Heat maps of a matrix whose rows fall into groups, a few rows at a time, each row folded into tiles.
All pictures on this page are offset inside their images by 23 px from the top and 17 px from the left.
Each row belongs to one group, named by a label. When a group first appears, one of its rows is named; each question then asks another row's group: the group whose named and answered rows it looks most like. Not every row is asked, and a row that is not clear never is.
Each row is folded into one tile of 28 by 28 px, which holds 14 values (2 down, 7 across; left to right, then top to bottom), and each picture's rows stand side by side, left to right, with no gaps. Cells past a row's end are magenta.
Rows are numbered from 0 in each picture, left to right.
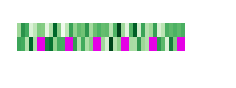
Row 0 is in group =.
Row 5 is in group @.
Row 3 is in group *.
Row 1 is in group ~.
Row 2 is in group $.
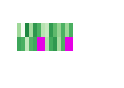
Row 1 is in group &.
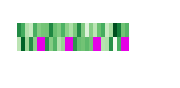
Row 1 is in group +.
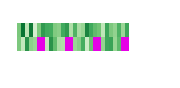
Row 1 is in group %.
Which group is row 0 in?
$
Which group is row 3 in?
&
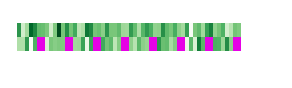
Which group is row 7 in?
=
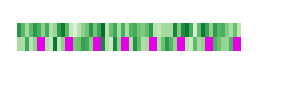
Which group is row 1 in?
*
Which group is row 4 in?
%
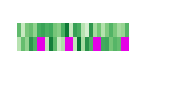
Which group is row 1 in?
%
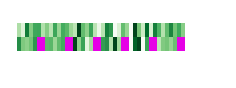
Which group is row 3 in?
=
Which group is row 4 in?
&
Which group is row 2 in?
+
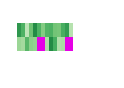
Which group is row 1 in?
%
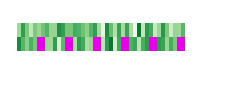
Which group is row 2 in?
%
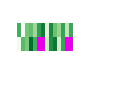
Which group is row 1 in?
&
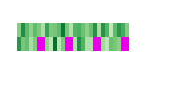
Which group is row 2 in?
%
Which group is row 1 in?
*
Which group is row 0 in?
+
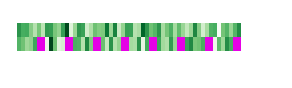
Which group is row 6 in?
~
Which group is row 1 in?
%
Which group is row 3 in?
$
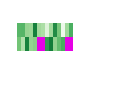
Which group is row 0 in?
*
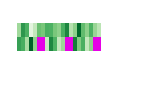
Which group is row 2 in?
+
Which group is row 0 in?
=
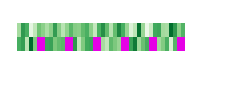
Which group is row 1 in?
~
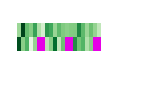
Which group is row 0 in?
+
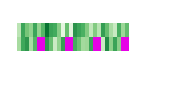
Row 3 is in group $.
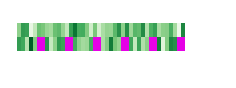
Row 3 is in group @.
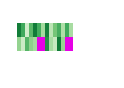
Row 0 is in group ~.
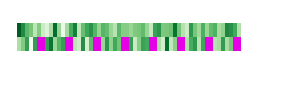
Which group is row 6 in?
&
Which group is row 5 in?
*
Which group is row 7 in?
*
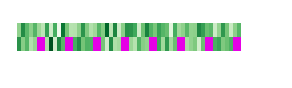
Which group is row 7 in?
~
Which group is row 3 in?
$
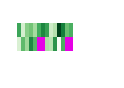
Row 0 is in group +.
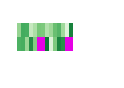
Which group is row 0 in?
=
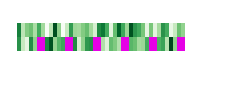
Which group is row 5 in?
=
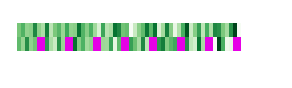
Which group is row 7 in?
%
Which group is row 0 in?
*
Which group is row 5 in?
~
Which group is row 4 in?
@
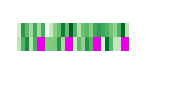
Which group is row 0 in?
&
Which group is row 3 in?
%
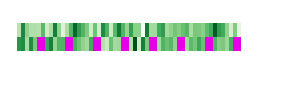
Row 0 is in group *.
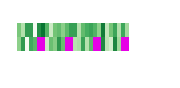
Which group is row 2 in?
*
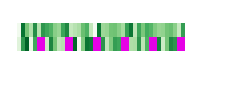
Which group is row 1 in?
%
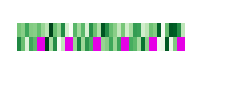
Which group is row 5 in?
*
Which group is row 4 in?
=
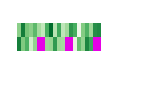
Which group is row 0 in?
+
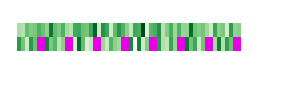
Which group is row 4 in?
$
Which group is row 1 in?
+
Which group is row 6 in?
+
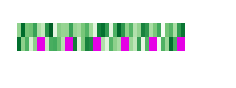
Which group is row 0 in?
+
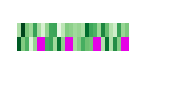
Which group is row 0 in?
+
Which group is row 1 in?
=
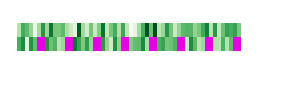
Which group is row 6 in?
%
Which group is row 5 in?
~
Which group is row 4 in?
@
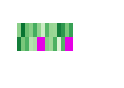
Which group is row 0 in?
+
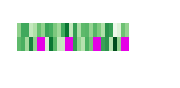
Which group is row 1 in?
%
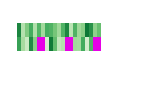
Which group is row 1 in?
%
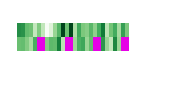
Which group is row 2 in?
&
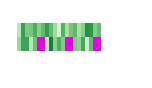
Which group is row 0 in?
&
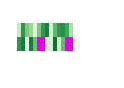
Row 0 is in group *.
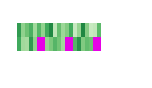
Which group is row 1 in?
$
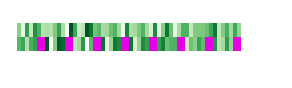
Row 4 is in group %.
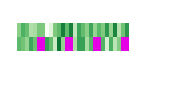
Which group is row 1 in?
@
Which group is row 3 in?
$
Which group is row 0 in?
=
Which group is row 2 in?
&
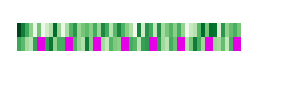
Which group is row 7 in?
*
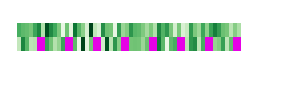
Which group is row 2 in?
*
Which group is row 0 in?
%
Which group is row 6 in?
&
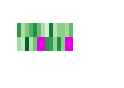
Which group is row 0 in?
*
